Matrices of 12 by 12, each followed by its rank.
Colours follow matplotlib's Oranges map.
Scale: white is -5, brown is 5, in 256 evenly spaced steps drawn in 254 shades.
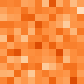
full rank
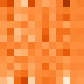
two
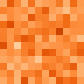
full rank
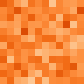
full rank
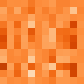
two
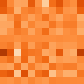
two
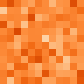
full rank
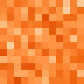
full rank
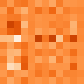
two
